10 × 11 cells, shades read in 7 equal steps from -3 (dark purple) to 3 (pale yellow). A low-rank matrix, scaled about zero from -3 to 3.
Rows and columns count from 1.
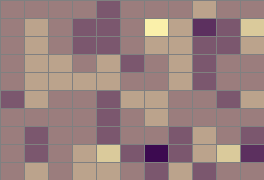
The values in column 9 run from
-2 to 1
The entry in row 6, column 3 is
0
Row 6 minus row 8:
-1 2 0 0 0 1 1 1 -1 -1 2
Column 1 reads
0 0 0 0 0 -1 0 0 0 0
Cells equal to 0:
51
